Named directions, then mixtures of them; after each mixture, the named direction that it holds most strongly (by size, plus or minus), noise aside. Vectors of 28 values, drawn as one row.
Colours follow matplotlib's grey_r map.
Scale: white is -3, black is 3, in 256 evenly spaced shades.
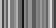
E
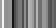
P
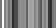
P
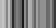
P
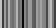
E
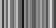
E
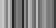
P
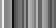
P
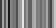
E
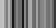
P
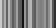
E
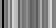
P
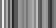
P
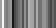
P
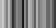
P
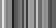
P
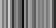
E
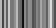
E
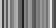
E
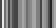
E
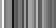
P
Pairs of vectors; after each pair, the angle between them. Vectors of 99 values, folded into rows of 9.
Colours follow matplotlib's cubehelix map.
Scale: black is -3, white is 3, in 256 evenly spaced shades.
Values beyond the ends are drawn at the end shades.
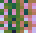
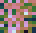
nearly opposite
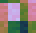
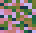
orthogonal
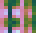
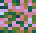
orthogonal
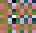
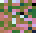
partly opposed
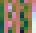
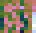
nearly parallel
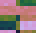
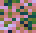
partly opposed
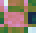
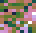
partly opposed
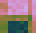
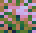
partly aligned
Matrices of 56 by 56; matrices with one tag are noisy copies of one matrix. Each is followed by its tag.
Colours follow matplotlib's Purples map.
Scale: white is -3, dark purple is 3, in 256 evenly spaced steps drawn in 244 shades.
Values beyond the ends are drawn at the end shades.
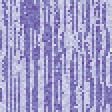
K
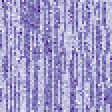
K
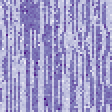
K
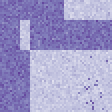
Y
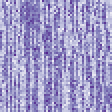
K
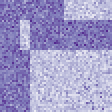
Y
